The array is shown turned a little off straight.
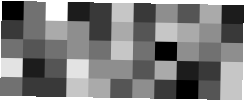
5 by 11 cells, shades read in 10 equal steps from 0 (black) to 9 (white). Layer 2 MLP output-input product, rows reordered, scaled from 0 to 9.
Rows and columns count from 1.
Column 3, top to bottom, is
9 6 4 3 2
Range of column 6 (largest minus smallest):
4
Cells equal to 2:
9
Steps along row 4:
down up up down same down up down up up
